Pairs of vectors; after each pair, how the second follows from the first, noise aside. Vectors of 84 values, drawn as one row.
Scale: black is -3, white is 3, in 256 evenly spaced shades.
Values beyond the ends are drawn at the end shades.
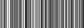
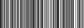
reversed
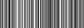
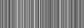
shrunk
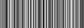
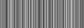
shrunk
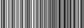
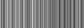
shrunk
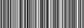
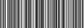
reversed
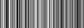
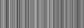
shrunk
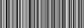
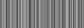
shrunk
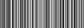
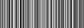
reversed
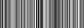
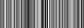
reversed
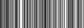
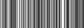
reversed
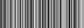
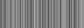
shrunk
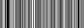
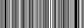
reversed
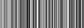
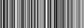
reversed
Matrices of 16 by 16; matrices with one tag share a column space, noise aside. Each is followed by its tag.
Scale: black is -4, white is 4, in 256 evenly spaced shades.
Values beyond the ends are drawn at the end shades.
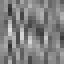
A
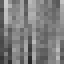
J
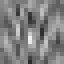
A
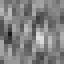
A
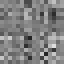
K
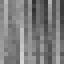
J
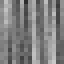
J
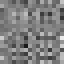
K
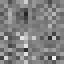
K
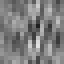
A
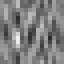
A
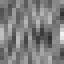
A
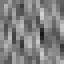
A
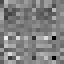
K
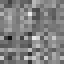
K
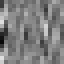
A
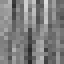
J
